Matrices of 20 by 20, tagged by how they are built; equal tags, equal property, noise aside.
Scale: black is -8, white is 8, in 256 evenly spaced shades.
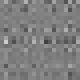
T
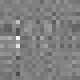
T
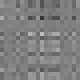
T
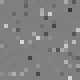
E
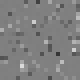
E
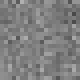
T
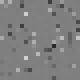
E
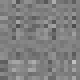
T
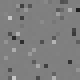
E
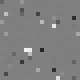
E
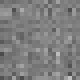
T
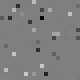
E
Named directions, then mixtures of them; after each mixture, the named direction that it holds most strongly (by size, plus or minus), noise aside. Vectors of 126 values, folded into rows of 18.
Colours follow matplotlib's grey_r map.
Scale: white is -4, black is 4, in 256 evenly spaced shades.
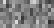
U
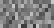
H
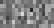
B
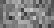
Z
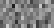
H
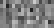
B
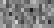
U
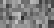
U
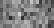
Z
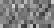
H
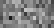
Z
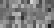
U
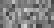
H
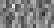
H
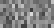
H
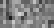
B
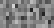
B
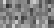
U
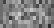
Z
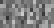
B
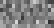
U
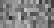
Z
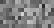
B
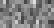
U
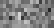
Z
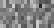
H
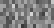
H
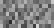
H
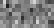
U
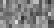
U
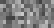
B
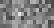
Z
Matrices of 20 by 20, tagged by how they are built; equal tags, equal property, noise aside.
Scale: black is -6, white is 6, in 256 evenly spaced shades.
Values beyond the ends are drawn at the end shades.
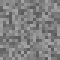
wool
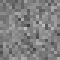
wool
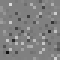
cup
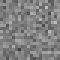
wool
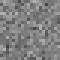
wool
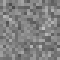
wool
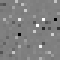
cup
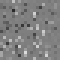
cup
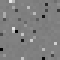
cup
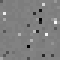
cup
